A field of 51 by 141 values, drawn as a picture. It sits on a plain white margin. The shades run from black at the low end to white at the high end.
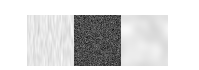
The table splits into one row of 3 panels. Panel 1,1: very high, streaked downward, faint in contrast. Panel 1,2: low, fine-grained. Panel 1,3: very high, smooth, faint in contrast.
